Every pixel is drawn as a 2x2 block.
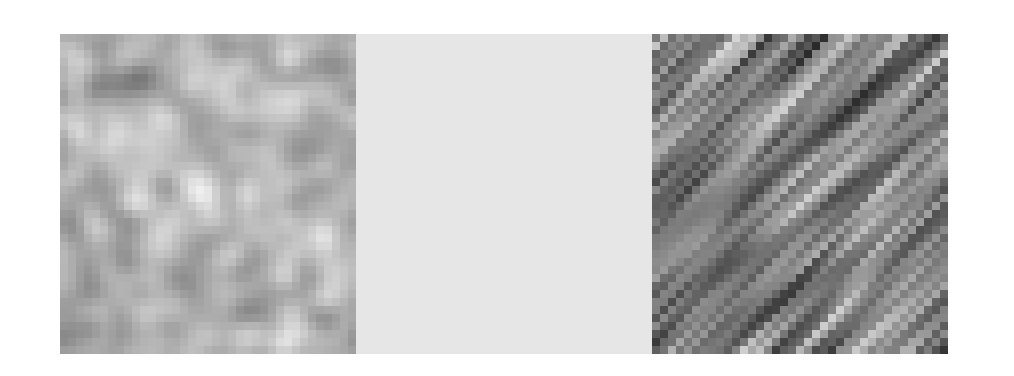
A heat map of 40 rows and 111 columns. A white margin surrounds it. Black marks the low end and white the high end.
The table splits into one row of 3 panels. Panel 1,1: high, blotchy. Panel 1,2: very high, flat. Panel 1,3: middling, slanting up to the right, strong in contrast.
